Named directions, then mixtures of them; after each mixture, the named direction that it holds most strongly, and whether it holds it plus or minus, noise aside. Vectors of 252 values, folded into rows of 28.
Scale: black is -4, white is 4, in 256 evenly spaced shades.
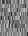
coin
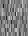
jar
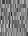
coin, plus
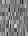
coin, minus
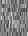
coin, minus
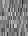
jar, minus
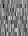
jar, plus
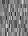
jar, plus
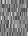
coin, minus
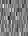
jar, minus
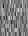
jar, plus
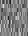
coin, plus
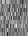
coin, minus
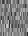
coin, plus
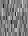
jar, plus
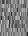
coin, plus
